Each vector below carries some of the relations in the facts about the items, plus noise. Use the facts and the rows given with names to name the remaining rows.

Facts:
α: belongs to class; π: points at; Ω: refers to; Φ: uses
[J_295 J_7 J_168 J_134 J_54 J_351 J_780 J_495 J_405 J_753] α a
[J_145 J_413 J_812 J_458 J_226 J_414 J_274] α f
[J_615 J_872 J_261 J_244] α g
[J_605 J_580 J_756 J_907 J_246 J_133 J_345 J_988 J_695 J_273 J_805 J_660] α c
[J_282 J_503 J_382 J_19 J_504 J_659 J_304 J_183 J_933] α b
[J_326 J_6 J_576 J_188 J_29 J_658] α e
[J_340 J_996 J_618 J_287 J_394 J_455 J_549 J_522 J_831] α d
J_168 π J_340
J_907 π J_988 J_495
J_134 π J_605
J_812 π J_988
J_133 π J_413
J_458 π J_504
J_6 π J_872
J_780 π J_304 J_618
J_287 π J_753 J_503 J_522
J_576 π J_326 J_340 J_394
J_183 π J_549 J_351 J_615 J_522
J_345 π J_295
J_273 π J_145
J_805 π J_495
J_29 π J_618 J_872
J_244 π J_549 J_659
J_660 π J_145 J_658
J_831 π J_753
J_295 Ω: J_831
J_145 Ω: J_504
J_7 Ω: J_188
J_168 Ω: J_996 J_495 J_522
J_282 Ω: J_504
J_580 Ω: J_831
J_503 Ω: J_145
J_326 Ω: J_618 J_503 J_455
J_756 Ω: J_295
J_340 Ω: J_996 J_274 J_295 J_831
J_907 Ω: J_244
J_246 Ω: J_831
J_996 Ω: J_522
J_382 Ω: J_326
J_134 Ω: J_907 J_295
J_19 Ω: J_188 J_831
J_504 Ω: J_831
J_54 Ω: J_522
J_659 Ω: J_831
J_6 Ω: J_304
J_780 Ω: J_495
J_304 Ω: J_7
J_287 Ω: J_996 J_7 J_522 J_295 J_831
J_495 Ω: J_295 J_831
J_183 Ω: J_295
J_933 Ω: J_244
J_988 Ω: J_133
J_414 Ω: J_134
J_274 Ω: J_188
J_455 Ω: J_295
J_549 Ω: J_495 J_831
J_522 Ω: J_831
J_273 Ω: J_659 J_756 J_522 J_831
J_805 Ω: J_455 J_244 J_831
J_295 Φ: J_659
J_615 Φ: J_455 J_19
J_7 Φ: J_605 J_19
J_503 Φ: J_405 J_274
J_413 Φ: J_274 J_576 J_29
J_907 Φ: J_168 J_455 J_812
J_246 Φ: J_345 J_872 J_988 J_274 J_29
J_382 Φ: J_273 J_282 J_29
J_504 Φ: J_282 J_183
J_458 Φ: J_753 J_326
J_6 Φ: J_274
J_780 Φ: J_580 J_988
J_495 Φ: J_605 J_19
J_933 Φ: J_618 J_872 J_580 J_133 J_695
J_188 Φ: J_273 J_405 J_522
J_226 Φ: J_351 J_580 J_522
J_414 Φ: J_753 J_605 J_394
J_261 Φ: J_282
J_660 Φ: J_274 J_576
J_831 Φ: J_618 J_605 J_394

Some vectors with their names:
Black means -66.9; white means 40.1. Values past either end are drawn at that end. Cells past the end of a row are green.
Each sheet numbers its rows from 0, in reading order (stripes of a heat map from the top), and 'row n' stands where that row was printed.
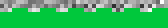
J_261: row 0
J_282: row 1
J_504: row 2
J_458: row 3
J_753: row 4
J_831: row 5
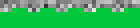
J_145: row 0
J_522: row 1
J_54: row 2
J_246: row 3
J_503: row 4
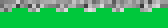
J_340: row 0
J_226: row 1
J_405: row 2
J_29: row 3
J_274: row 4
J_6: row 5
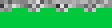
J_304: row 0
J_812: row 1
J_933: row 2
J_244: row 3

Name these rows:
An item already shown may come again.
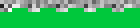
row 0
J_414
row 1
J_188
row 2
J_455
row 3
J_29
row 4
J_605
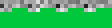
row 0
J_872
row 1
J_394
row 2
J_618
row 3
J_618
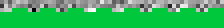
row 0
J_780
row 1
J_549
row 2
J_659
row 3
J_576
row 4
J_273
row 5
J_753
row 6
J_414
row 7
J_988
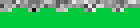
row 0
J_168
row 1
J_287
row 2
J_273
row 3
J_907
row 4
J_183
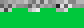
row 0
J_351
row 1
J_326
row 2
J_495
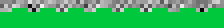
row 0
J_134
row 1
J_615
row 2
J_988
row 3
J_19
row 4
J_805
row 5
J_988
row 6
J_658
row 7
J_287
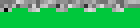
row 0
J_287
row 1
J_660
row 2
J_658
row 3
J_618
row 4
J_382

